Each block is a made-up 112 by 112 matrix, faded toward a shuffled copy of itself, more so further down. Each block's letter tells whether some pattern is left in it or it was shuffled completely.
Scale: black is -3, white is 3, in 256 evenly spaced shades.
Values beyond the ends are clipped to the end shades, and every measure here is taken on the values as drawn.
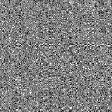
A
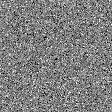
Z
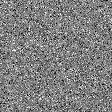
Z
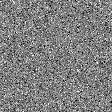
Z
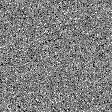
Z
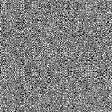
A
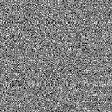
A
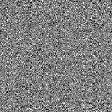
A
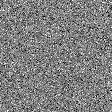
Z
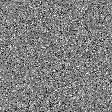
Z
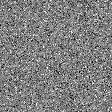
Z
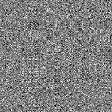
A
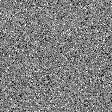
Z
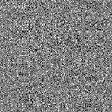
A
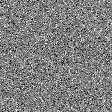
Z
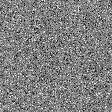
Z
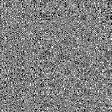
A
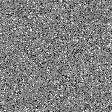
Z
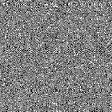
A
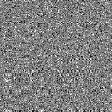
A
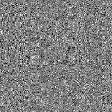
A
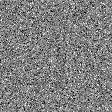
Z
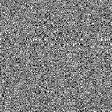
A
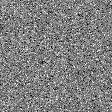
Z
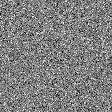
Z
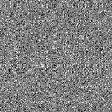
A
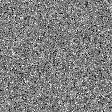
Z
